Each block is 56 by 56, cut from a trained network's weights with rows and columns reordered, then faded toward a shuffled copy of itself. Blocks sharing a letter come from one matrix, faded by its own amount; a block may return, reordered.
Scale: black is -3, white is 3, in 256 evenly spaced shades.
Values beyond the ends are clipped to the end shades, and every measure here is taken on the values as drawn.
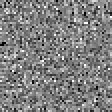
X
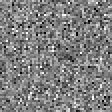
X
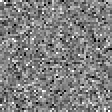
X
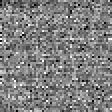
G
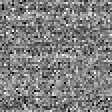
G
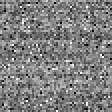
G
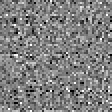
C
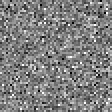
X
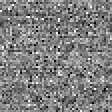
G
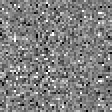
C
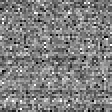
G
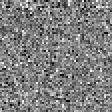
X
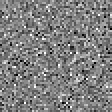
X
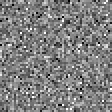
X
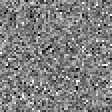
X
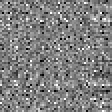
C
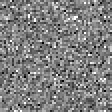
X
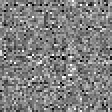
C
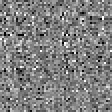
C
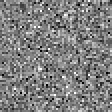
X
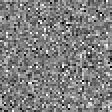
X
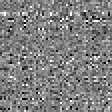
C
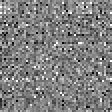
C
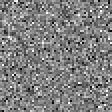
X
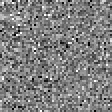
X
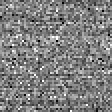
G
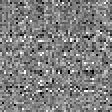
C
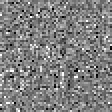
C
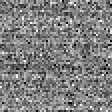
G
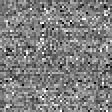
G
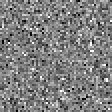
X
